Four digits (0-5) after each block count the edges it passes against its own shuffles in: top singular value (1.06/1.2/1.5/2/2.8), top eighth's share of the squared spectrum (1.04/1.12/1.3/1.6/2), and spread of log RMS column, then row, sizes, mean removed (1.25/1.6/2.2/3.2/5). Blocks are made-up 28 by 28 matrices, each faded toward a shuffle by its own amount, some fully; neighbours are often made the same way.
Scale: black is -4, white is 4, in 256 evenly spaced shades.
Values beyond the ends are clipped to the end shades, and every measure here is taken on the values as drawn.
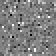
0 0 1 0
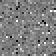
0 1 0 0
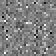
2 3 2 0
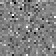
1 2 0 0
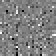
2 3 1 1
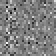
3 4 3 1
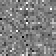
2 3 1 1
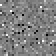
0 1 0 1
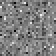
1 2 0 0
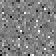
1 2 0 0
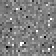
0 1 0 0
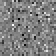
0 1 0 0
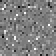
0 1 0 0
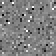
0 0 0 0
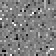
0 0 0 0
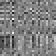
4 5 3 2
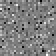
1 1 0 0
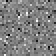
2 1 0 0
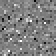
0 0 0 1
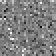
1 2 0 0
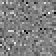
2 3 0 1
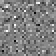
3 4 1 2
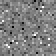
0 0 0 0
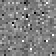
1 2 0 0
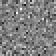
2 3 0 0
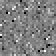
0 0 0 0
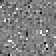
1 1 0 0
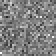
0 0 0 1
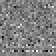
2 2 0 2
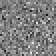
1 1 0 1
